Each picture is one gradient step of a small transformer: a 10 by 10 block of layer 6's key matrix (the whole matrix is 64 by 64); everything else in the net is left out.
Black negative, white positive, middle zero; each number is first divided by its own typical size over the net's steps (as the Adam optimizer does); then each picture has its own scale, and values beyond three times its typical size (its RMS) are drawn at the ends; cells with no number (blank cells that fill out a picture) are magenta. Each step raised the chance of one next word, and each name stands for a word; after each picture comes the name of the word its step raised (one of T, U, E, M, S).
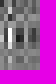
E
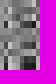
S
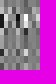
E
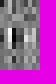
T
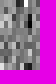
S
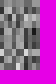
E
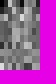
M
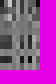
S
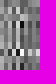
T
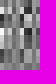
T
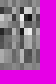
M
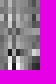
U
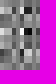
T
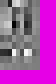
T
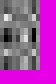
U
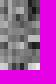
S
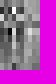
M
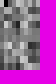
S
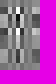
M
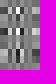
M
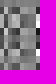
T
